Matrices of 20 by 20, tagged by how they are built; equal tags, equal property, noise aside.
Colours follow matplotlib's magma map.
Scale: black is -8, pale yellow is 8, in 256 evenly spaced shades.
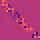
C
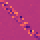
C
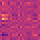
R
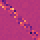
C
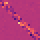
C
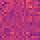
R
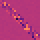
C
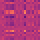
R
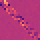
C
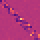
C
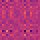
R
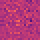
R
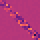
C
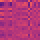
R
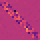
C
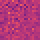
R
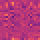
R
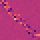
C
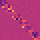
C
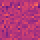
R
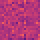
R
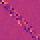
C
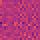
R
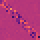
C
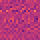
R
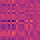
R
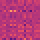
R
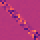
C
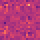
R
